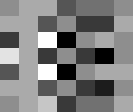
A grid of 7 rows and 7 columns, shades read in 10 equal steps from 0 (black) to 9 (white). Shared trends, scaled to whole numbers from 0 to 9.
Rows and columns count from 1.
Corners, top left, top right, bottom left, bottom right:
5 5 5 6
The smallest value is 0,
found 3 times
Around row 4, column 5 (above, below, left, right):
5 5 5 0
